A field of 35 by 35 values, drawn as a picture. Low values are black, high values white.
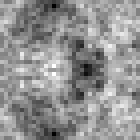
No single row or column stands out from its neighbours. Overall the values sit about 60% of the way up the scale. It is mirror symmetric from top to bottom. The field is mottled with small blotches.
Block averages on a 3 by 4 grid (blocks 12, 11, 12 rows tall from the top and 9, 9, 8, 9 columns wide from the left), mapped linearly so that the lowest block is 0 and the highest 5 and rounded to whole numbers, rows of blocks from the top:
3135
4504
3135
